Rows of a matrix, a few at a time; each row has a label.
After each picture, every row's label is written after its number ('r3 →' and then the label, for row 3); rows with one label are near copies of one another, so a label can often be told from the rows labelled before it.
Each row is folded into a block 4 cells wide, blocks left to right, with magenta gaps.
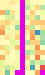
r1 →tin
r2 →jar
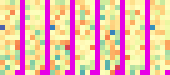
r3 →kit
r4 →jar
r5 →kit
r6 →tin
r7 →jar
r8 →tin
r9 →kit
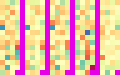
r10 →kit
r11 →kit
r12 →kit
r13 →jar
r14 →tin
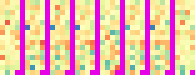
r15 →tin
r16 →kit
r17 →kit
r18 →kit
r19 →jar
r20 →kit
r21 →kit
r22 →tin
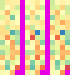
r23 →jar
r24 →jar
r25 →jar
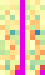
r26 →jar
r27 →jar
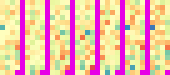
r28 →kit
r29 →tin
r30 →jar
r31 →jar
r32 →tin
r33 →kit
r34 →kit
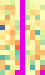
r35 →kit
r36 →jar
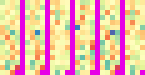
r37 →jar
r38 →jar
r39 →tin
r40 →kit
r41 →jar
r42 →tin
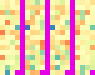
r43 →tin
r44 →kit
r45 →kit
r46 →tin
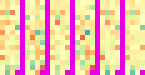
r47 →tin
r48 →jar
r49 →tin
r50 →jar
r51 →tin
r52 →tin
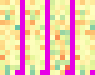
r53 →tin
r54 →tin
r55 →jar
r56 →tin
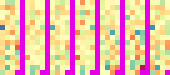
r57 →kit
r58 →tin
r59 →kit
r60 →tin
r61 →jar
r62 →jar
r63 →kit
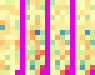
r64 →kit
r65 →jar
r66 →jar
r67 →jar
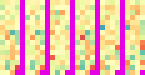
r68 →jar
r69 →jar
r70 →tin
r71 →jar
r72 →kit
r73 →kit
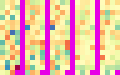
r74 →jar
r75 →kit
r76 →kit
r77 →tin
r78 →tin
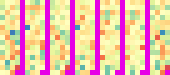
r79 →jar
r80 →kit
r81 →jar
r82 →kit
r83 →tin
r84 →tin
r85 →jar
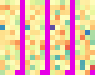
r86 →kit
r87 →kit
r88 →kit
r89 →jar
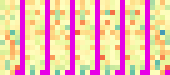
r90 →jar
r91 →tin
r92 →tin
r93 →tin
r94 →tin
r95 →tin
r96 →jar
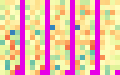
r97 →jar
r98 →jar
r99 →kit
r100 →kit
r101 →tin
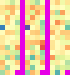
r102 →kit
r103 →kit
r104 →tin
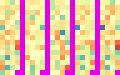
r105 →kit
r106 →tin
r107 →jar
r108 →kit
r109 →kit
